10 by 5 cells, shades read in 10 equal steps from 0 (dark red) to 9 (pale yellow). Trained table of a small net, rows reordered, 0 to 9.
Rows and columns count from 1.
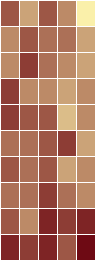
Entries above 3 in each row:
3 4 4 4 2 3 3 4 1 0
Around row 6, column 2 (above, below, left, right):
3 4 4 3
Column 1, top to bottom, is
3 5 5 2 2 4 3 4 3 1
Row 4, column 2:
5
